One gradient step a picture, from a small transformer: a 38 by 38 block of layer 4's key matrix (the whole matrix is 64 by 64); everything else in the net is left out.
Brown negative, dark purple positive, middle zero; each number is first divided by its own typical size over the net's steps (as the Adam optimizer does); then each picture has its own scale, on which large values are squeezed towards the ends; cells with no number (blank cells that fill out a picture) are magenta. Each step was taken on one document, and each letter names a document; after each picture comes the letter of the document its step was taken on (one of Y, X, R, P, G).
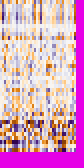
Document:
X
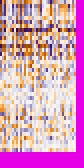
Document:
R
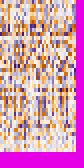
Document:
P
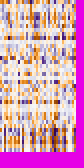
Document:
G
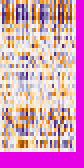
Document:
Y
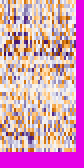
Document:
R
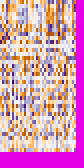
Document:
R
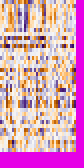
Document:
G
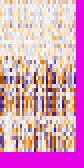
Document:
P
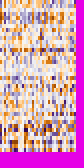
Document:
X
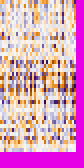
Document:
G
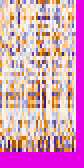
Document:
P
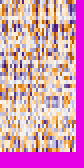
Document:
P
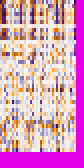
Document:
X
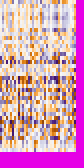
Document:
G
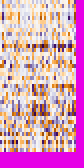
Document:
X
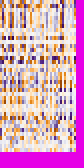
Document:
G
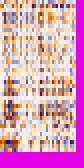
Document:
X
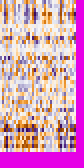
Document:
Y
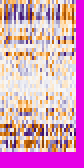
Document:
Y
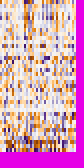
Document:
G
